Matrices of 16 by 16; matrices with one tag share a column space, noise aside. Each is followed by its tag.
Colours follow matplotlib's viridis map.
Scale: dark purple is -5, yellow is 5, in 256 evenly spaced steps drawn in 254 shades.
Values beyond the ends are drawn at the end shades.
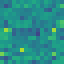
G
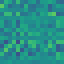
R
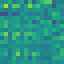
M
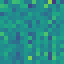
M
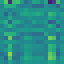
M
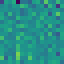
M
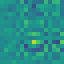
R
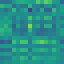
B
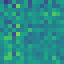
M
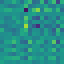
B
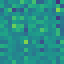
B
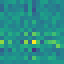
R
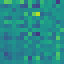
M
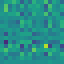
R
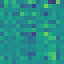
M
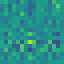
R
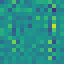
B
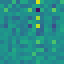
B
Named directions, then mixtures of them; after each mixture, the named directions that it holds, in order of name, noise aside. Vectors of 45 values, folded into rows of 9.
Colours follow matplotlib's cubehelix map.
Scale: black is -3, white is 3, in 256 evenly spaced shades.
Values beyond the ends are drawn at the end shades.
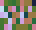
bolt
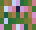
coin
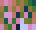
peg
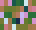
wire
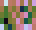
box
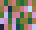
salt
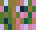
box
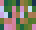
bolt, salt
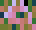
box, peg, wire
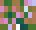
peg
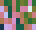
bolt, salt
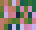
coin, peg, salt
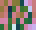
box, salt, wire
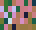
bolt, wire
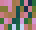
coin, peg, wire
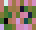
box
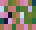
bolt, box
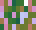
wire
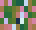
wire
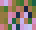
peg, wire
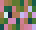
bolt, box, salt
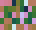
box, wire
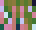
bolt, peg, salt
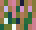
coin, salt, wire
